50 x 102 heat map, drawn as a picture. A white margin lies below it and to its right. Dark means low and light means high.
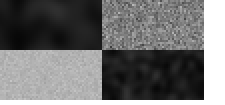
The table splits into 2 rows of 2 panels. Panel 1,1: very low, smooth, faint in contrast. Panel 1,2: middling, fine-grained. Panel 2,1: high, fine-grained, faint in contrast. Panel 2,2: very low, blotchy, faint in contrast.
